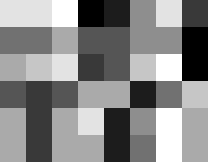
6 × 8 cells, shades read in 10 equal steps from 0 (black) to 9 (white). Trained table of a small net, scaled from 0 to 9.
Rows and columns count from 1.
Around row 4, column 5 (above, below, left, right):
3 1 6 1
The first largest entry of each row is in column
3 3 7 8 7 7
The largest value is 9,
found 4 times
